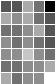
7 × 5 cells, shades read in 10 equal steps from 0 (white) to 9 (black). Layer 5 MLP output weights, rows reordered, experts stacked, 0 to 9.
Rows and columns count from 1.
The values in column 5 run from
0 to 9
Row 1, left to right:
6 6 3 5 9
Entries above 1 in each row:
5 5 5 5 5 5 4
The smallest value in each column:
3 4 2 3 0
